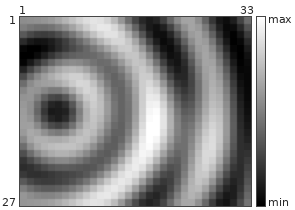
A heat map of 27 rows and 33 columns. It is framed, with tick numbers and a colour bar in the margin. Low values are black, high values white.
Ninth with the highest average: centre. Lone odd cells: none. Rings: centred on the middle left.
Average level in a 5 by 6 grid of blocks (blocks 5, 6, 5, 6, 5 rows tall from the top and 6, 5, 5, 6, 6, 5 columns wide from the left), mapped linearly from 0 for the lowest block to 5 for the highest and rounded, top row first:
135130
243321
233532
333542
235231
